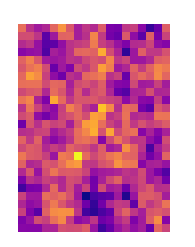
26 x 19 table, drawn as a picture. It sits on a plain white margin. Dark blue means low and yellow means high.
The centre is the ninth with the highest average. There is no overall slope. No row or column stands out. Neither half mirrors the other. The ninth with the lowest average is the bottom middle.
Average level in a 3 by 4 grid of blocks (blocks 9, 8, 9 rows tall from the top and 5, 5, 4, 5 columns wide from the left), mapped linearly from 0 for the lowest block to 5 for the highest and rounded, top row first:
2312 | 2551 | 1201
